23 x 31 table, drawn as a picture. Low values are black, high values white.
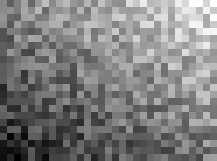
Grain: fine. Slope: up to the top right. Odd rows or columns: none. Average level on the scale: 50%.
